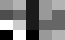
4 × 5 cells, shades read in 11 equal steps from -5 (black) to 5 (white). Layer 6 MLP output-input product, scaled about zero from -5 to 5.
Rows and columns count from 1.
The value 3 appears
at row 3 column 2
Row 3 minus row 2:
7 4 0 -2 0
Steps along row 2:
up down up down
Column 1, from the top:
1 -2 5 -5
